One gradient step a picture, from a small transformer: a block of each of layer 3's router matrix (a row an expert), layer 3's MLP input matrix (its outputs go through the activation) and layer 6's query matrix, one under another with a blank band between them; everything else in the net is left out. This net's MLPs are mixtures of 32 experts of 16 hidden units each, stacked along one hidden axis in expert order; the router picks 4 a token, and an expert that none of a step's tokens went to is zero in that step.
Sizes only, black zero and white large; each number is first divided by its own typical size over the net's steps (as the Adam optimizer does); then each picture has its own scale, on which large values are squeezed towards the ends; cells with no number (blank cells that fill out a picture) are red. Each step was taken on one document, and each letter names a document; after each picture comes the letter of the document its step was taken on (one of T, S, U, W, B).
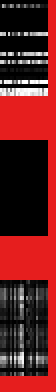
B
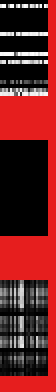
B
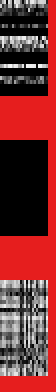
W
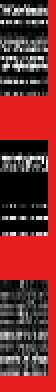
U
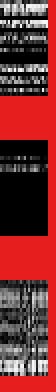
W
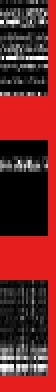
U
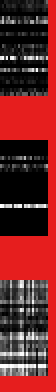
U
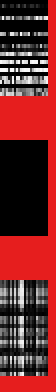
B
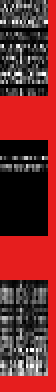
U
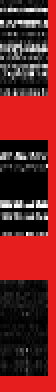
U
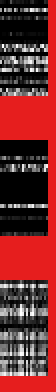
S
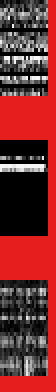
S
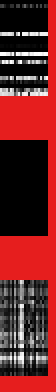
B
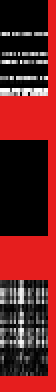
B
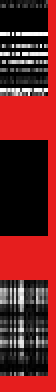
B
